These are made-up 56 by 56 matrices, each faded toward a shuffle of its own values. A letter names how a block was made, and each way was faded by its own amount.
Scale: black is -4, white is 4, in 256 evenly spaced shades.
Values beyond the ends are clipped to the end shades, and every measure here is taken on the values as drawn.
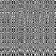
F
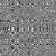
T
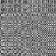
F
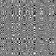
T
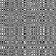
F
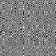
T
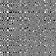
T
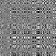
F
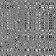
T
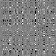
T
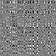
T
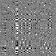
T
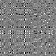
T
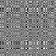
F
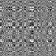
F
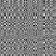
F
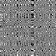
T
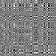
F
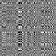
F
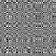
F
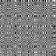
F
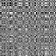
F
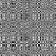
F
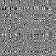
T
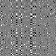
T
